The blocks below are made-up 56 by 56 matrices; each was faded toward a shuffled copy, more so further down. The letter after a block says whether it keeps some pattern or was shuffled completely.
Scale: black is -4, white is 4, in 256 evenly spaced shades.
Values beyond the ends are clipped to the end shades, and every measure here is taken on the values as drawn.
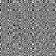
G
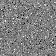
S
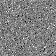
S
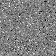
S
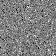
S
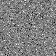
S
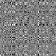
G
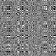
G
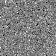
S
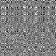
G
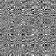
G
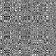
G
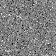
S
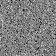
S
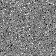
S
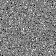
S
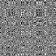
G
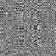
G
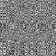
G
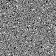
S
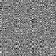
G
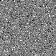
S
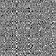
G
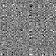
G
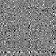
G
